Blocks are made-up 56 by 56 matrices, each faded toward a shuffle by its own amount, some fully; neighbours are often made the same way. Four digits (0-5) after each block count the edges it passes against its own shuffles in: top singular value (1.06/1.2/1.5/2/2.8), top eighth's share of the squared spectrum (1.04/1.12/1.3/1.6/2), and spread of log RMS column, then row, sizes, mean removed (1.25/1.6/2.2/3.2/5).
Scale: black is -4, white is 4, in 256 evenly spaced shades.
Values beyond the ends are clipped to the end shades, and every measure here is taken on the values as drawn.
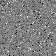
0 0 0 0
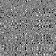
4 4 2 2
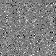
3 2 1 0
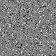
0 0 0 0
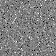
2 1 0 0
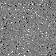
1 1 0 0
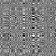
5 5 3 3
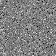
2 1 0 0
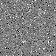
1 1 0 0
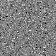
2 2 1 0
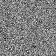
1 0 0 0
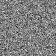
0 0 0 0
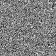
2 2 0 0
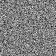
0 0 0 0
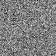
2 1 0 0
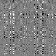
4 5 3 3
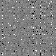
4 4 2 1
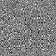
4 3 2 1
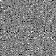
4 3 1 2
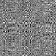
4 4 2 2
